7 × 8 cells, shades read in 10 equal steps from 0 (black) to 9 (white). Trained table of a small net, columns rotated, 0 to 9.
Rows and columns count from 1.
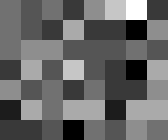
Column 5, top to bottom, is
5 2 3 3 4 6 4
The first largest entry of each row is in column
7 4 2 4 1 2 7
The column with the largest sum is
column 8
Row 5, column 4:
2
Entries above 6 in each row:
2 0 0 1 0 0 0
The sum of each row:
36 24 30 29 27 36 23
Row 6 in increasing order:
1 1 4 6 6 6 6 6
